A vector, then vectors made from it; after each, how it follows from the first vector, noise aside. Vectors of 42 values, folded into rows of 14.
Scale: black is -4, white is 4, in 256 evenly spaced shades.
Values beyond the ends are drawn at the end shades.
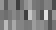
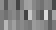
copied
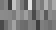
wrapped around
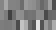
wrapped around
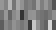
wrapped around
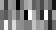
scaled up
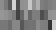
wrapped around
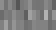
shrunk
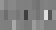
partly zeroed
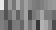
wrapped around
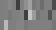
partly zeroed
